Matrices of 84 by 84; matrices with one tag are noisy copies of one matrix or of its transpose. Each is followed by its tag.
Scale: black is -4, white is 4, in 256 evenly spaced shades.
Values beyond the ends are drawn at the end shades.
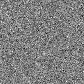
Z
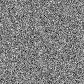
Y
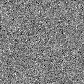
Z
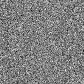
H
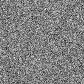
H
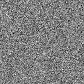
Z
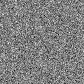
Y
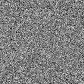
H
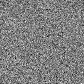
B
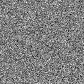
Y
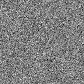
Z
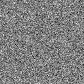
Y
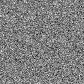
Y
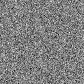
Y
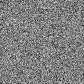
B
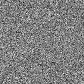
H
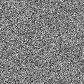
Z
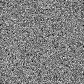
B
